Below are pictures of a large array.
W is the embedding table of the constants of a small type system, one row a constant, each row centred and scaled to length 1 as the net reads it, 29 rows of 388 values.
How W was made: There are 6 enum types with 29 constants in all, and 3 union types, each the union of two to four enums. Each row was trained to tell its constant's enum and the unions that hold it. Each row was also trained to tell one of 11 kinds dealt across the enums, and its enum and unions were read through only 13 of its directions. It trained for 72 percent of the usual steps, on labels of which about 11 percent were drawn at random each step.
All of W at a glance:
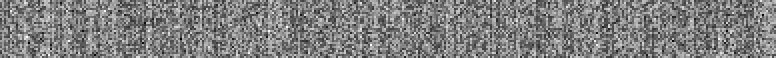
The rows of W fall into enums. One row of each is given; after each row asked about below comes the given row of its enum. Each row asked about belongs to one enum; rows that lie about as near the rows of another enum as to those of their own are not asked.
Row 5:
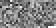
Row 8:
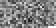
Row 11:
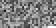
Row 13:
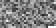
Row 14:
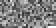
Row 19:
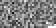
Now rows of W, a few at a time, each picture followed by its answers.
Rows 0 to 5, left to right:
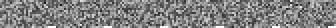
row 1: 8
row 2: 13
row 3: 11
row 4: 19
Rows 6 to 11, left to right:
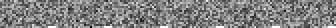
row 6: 5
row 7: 13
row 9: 11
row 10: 11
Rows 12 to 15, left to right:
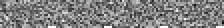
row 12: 13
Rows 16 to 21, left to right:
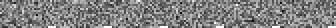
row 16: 19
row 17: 8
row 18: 8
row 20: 5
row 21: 5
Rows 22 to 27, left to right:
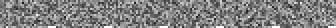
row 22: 13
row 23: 5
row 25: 11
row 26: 11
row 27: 19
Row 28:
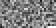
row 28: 14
